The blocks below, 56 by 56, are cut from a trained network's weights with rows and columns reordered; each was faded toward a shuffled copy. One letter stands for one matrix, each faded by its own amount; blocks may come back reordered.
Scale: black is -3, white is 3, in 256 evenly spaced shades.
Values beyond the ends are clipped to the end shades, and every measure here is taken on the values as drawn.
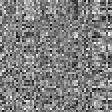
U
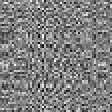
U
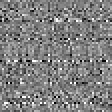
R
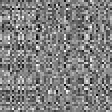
U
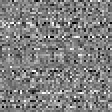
R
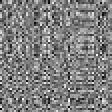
U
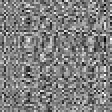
U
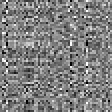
U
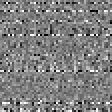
R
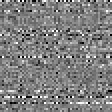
R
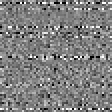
R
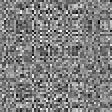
U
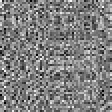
U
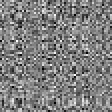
U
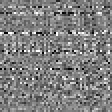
R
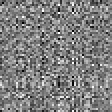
U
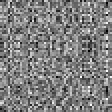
U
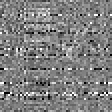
R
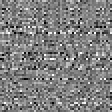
R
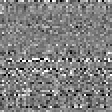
R
